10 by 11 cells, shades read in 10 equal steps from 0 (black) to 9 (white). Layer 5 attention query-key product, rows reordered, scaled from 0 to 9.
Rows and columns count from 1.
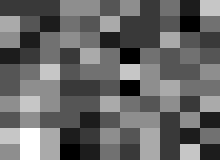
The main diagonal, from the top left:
2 3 4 2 4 3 4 5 2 7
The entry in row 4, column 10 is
4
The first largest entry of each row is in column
11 1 9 5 3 9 2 2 2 2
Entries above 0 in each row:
11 10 11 10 11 10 11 11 11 10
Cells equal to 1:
11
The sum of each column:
40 47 43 28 31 39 30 40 36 30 37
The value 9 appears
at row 9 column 2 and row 10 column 2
